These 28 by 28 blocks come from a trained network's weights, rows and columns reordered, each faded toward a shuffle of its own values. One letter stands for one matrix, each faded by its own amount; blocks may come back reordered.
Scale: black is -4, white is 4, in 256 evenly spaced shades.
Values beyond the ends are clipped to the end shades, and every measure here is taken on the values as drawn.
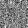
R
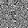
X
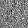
R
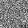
R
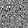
X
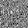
X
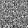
X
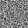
R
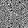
X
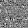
X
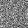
R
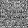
R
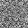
R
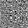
X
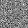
R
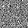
X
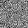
X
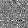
X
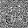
X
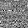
X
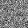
R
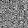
X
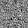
X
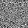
R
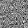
X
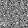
X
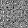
X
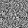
R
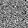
X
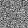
R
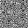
X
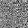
X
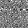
X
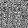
R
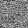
R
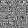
X
